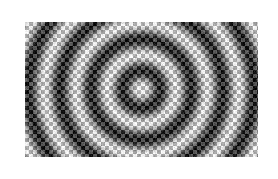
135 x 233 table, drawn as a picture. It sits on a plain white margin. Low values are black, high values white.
Average level on the scale: 50%. Slope: none. Seam: none. Rings: centred on the centre.
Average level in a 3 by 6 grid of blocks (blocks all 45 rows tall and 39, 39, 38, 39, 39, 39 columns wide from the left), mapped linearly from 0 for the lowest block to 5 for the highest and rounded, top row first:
325523 | 023320 | 325523
